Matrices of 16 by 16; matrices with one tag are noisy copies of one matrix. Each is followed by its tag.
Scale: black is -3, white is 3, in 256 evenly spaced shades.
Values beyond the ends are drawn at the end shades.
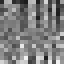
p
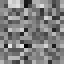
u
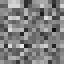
u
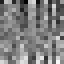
p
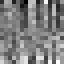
p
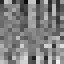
p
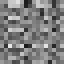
u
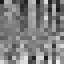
p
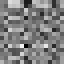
u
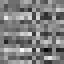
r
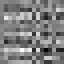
r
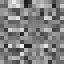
u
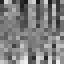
p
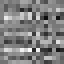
r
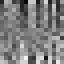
p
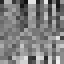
p
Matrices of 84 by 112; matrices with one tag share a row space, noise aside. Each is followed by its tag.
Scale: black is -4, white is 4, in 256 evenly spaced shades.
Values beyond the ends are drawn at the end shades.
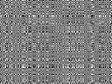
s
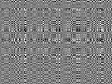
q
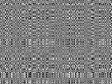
s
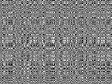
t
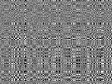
q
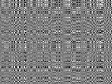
q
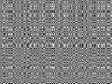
t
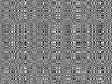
q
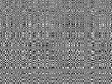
s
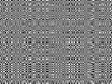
s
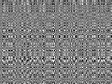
t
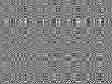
q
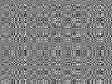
q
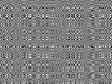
s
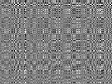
q
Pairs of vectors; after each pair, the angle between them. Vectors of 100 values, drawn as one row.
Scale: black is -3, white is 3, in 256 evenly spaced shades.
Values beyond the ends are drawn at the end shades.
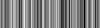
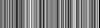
orthogonal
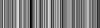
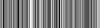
nearly opposite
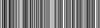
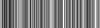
nearly parallel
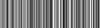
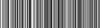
orthogonal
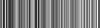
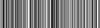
partly aligned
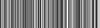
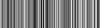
partly opposed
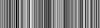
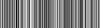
nearly parallel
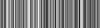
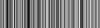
nearly opposite
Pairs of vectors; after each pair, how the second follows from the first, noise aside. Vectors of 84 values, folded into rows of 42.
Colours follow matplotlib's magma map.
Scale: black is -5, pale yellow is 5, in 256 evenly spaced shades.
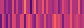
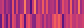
copied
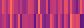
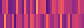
wrapped around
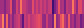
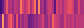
wrapped around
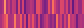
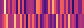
scaled up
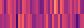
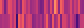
copied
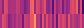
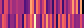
scaled up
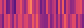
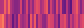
wrapped around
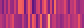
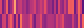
wrapped around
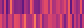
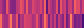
wrapped around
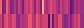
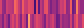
wrapped around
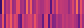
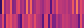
copied
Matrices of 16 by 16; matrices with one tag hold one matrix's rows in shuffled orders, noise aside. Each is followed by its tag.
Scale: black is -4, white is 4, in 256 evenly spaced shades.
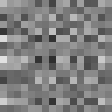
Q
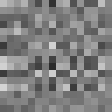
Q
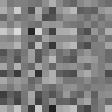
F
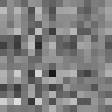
F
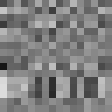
Q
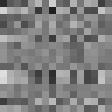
Q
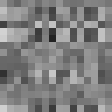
Q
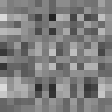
Q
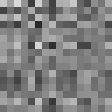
F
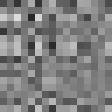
F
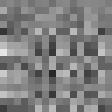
Q
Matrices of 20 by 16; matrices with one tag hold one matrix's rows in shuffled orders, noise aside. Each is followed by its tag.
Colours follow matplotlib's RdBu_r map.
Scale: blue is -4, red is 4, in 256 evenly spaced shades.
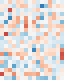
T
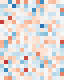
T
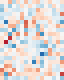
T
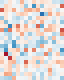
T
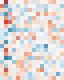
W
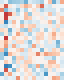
W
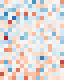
T
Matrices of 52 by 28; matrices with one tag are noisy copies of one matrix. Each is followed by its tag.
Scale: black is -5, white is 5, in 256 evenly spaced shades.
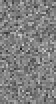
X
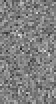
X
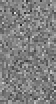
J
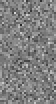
J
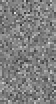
J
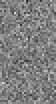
J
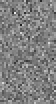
J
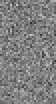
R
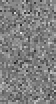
J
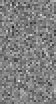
R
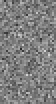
X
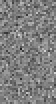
X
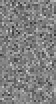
R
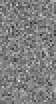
R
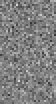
R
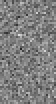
X
